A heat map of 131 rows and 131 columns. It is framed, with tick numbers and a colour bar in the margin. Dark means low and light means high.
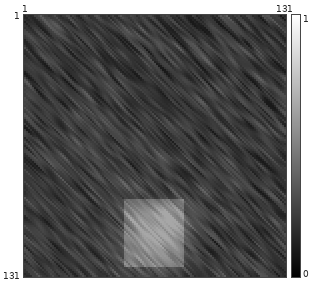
Odd patch: higher, in the bottom middle. Bumps: one, in the bottom middle. Ninth with the highest average: bottom middle. Histogram: skewed, a long tail of high values. Odd rows or columns: none.
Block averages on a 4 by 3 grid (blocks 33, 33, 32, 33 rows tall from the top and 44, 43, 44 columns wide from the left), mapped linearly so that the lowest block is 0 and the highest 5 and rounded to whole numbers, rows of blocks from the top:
000 / 000 / 010 / 050
